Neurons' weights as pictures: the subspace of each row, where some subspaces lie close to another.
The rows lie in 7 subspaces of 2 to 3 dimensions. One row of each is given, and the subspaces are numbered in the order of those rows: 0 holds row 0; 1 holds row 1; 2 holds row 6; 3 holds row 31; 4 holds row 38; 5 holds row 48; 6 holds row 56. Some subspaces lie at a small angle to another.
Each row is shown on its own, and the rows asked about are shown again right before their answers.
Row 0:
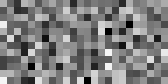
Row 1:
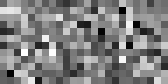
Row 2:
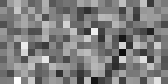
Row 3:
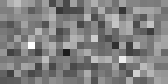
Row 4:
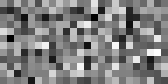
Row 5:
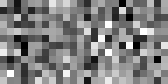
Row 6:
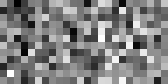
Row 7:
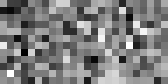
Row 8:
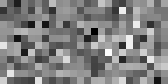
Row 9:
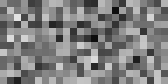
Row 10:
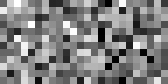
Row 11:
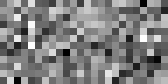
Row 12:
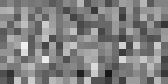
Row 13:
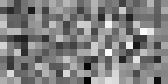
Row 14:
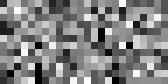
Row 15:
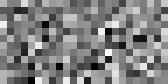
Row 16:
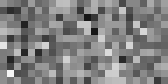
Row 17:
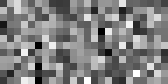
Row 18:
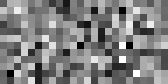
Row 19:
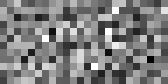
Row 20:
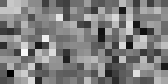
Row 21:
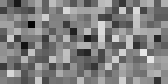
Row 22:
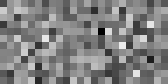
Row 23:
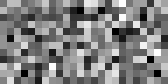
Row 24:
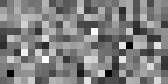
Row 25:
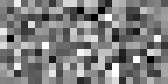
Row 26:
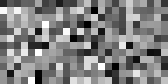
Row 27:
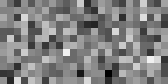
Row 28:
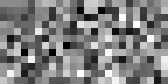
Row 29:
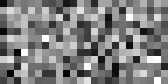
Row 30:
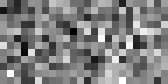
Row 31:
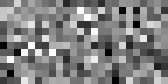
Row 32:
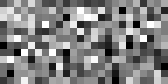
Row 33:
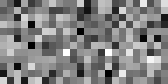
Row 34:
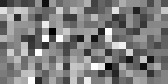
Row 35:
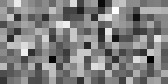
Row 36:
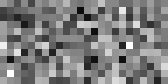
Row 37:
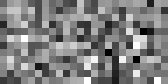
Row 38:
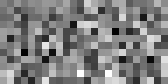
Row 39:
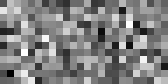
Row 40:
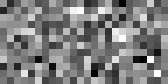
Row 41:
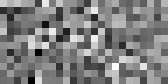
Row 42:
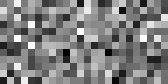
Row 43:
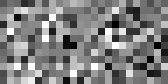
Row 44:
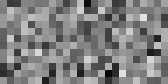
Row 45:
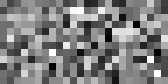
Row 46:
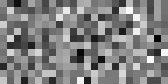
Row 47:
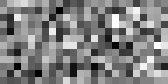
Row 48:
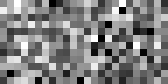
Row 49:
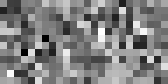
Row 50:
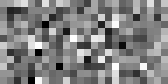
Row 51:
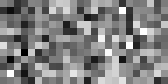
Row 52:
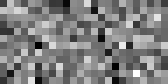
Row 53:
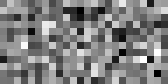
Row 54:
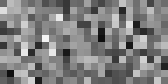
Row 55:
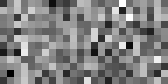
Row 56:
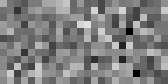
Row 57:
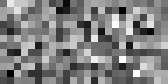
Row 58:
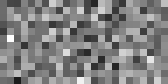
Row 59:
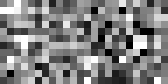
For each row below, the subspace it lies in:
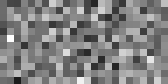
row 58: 5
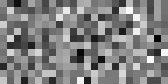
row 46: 0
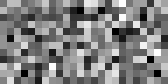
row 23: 4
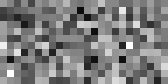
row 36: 3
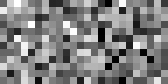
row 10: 2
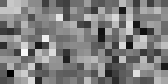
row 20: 1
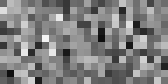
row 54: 1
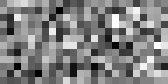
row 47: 0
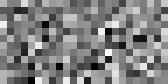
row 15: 0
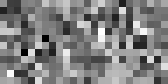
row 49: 1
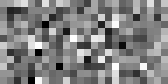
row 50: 0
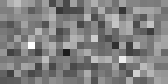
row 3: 6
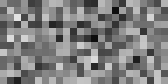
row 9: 5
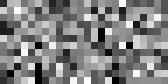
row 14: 0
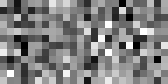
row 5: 5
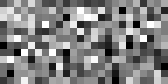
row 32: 3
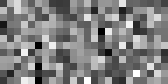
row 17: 0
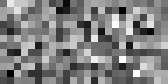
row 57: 6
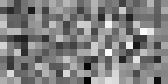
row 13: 5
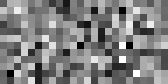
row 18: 6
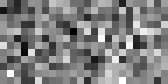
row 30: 2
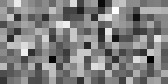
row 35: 1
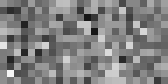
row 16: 2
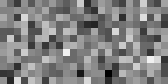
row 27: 4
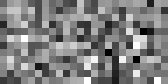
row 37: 5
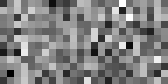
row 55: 5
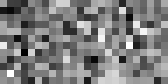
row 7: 2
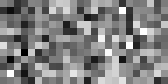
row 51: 2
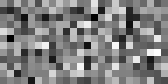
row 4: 1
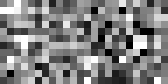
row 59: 5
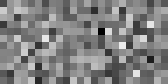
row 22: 6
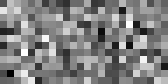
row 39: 1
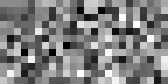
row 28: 4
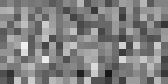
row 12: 4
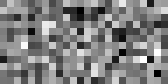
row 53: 4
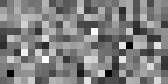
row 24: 3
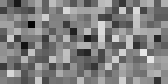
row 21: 2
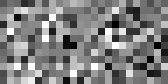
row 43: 0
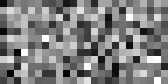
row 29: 5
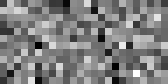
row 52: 0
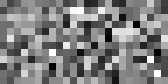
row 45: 4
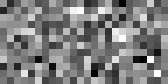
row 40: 4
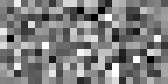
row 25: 2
